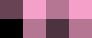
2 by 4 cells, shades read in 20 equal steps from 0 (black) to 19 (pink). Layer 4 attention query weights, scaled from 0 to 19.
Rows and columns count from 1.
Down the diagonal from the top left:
8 14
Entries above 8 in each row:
3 2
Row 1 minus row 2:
8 5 8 5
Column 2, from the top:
19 14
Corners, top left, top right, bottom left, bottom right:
8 19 0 14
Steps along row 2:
up down up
